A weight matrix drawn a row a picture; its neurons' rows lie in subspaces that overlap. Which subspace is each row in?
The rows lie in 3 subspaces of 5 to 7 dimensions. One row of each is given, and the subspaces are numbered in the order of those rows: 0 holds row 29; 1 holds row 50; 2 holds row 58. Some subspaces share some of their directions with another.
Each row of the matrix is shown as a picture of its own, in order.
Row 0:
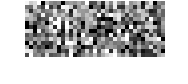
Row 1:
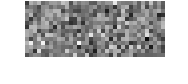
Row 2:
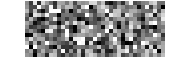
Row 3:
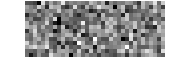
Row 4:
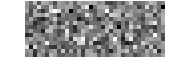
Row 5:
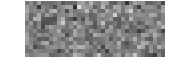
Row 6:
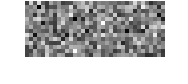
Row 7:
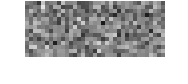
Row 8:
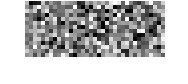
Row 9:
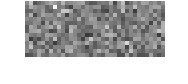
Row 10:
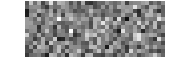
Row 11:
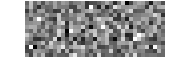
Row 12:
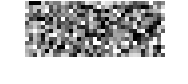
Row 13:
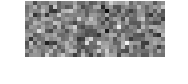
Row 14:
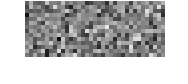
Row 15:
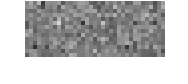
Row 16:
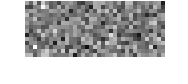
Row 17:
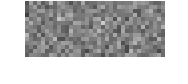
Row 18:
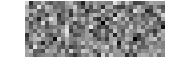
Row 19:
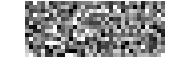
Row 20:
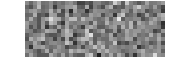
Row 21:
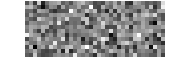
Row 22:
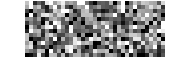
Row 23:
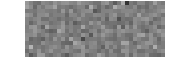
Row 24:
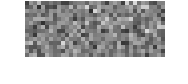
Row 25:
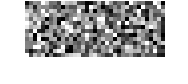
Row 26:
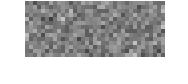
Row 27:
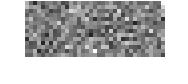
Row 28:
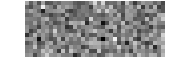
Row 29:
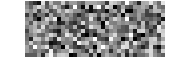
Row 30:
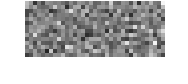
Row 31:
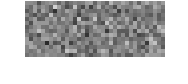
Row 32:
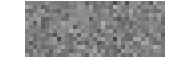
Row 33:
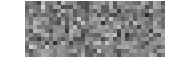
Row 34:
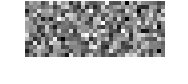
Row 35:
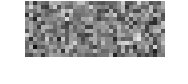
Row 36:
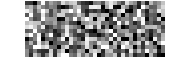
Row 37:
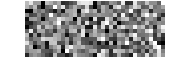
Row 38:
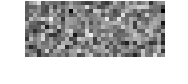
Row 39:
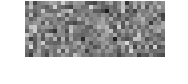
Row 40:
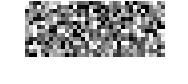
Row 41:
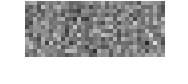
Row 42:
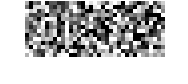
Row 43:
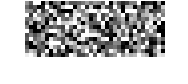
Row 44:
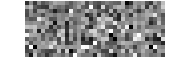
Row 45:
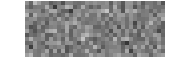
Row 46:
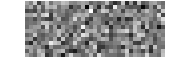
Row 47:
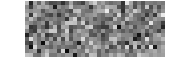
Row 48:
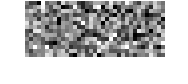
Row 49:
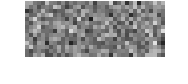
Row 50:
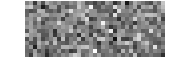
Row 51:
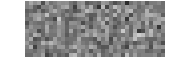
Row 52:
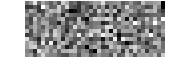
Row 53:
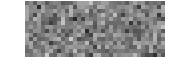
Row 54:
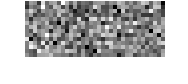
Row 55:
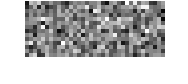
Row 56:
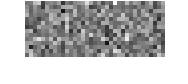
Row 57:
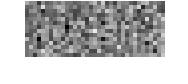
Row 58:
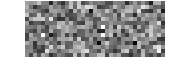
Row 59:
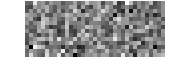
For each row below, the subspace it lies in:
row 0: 0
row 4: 0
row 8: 2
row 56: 1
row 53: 2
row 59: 2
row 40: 2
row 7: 0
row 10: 2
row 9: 0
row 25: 1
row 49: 1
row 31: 1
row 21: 0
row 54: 1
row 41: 1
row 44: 0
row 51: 1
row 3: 0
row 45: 0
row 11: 0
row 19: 2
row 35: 1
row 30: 1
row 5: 2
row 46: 2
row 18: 2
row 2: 0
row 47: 1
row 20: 2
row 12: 2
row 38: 2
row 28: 1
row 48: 1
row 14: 2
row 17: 2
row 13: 0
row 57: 1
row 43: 0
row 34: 2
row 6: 2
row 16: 0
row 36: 1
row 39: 1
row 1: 1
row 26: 2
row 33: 0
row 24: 2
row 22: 0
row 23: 2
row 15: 0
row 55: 2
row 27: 1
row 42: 2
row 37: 1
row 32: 1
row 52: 1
